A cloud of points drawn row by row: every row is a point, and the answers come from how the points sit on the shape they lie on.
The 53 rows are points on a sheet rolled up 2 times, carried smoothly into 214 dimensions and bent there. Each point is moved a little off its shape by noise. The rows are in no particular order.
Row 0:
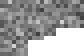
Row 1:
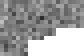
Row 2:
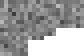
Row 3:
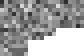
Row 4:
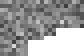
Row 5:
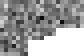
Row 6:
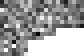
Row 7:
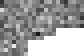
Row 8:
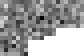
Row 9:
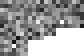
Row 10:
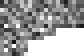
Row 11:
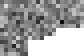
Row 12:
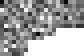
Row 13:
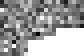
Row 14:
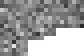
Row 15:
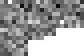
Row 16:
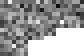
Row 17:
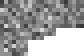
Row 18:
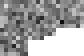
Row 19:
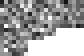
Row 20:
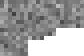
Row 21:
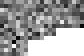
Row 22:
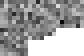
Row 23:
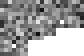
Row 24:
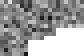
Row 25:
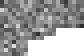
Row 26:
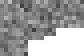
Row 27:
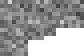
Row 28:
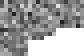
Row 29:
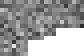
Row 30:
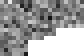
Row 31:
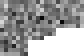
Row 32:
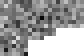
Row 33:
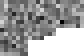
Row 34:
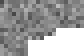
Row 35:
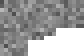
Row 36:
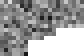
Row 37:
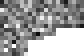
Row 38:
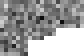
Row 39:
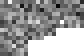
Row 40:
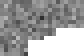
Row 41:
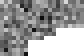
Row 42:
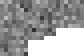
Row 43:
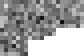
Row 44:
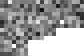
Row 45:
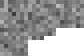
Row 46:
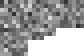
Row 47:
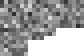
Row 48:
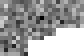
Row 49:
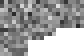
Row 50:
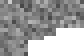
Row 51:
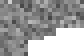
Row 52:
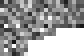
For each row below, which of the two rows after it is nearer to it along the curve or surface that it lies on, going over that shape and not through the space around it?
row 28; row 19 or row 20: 20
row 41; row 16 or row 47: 16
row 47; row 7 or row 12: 7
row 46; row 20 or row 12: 20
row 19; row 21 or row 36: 21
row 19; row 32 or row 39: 39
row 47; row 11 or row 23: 11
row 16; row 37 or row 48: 37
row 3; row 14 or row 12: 14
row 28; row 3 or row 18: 3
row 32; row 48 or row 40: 48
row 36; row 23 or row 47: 23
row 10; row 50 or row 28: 28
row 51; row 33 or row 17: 17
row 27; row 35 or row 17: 17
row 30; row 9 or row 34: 9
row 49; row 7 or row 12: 7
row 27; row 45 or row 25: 25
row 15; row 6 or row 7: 6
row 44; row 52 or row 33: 52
